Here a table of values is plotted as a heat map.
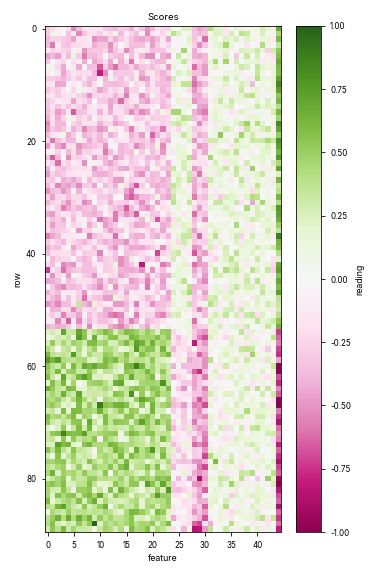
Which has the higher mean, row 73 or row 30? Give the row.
73
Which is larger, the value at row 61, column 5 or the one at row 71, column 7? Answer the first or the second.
the first
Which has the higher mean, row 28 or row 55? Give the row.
55
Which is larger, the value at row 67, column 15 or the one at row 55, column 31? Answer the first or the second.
the first
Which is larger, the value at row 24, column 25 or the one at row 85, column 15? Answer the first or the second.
the second
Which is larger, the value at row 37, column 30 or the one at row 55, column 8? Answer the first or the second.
the second
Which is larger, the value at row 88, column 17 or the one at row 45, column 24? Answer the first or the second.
the first
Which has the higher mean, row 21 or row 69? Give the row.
69
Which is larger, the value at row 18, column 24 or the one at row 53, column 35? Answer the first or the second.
the second
